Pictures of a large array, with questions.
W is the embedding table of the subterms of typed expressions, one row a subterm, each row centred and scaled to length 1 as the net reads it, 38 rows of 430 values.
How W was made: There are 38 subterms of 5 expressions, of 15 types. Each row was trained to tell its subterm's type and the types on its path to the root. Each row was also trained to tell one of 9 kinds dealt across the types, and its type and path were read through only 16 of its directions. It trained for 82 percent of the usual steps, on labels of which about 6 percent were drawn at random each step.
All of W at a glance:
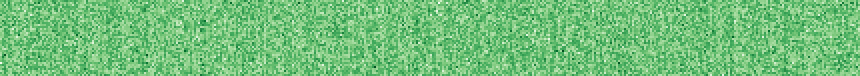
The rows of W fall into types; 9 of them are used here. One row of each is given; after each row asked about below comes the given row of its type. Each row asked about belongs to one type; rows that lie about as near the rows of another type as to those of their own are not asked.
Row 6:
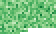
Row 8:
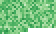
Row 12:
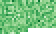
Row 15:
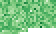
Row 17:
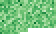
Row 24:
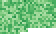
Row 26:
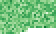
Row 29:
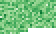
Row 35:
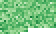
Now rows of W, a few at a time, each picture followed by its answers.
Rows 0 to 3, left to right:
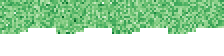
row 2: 12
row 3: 17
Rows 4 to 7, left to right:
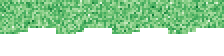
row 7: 26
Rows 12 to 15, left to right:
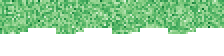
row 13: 24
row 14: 15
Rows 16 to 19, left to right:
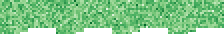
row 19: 6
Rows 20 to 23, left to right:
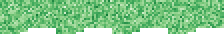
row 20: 15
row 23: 17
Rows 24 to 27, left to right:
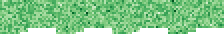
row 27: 6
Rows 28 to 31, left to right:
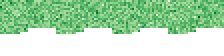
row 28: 6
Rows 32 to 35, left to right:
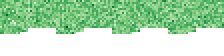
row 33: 17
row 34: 29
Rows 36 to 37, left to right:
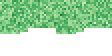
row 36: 35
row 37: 15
